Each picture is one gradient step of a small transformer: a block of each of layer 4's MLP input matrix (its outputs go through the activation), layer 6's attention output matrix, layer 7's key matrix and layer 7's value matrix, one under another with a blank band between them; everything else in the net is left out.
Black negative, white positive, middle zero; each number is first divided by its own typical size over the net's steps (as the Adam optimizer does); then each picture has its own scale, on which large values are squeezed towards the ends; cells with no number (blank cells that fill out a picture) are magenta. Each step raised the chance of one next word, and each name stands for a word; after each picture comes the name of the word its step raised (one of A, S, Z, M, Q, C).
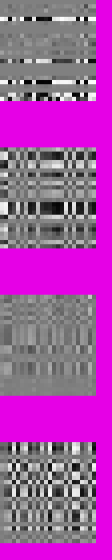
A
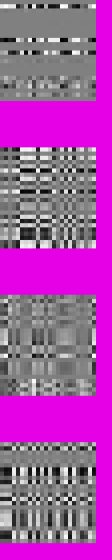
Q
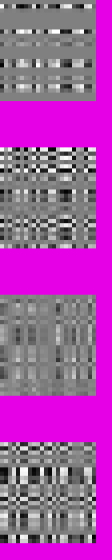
Q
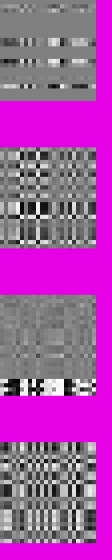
A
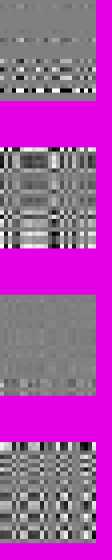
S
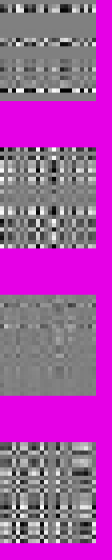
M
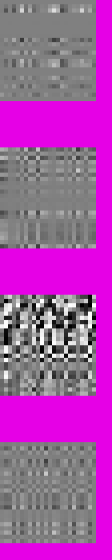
M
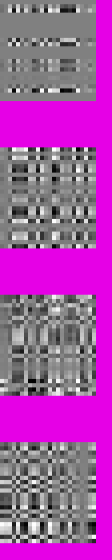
M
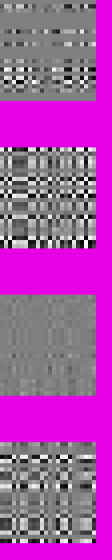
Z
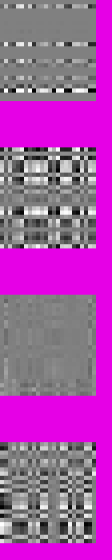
M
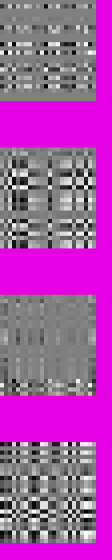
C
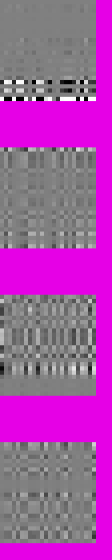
S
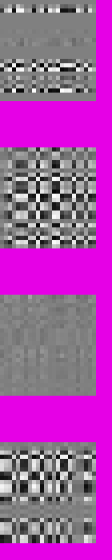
Z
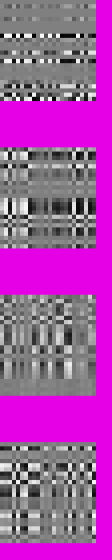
A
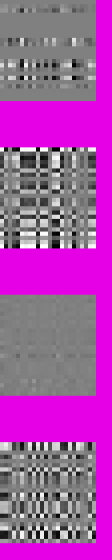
S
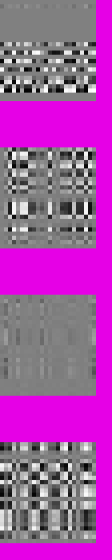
A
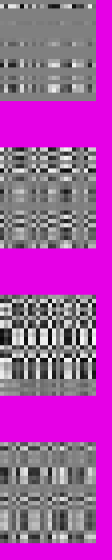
Q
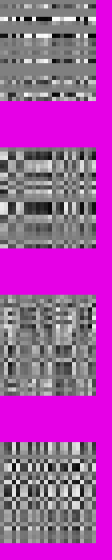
A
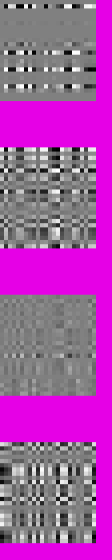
Q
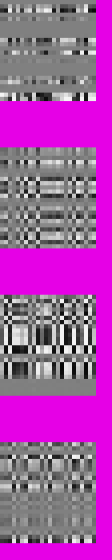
Z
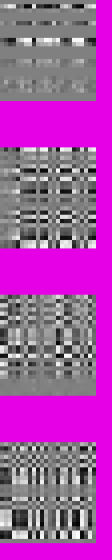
Q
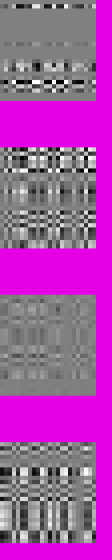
Q
